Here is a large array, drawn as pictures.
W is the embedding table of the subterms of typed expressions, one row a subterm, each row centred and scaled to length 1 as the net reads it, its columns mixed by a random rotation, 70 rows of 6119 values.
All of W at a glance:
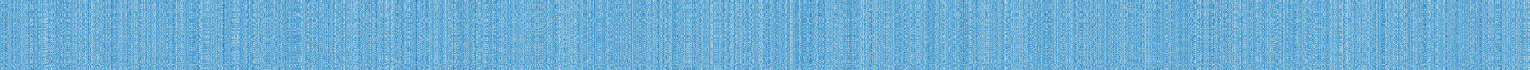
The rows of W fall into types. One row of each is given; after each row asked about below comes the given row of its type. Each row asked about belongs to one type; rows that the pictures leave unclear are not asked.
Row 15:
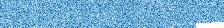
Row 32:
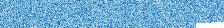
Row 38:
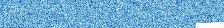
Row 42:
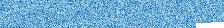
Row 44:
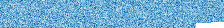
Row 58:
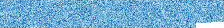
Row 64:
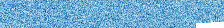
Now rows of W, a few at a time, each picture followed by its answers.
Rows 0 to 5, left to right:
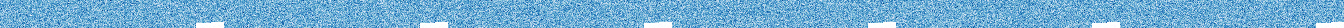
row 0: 32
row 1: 32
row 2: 58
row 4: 15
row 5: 44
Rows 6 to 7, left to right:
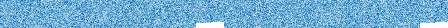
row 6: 58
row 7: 32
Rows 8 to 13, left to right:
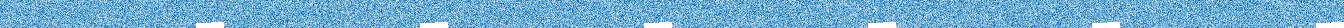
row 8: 44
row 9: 42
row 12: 64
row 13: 15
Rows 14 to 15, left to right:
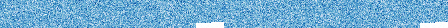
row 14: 15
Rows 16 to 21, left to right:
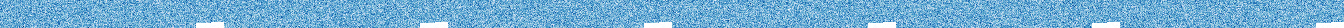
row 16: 32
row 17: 64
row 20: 44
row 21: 38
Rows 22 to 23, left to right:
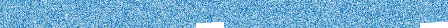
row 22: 38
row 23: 58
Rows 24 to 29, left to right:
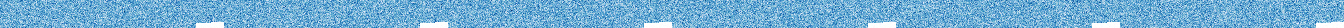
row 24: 44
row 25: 32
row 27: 64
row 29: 58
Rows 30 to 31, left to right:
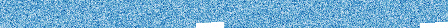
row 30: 64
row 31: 42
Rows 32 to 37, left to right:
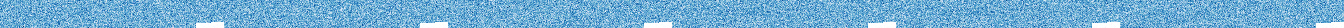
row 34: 38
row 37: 42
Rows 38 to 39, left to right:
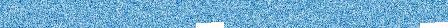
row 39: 38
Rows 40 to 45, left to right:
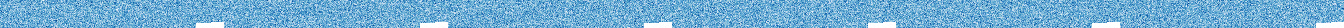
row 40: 38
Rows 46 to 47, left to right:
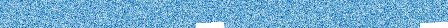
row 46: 44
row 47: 64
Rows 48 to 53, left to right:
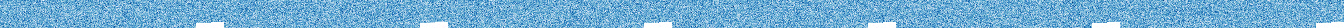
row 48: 38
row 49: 58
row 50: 38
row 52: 44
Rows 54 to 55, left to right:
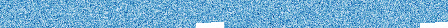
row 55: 42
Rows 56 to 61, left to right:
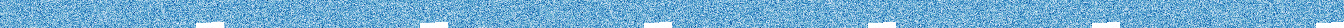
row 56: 58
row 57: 64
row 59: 32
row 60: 32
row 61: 32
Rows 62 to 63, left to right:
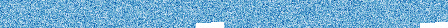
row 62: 44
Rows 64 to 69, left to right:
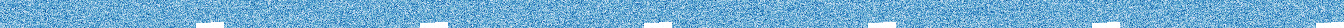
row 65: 38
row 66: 32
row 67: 58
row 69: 38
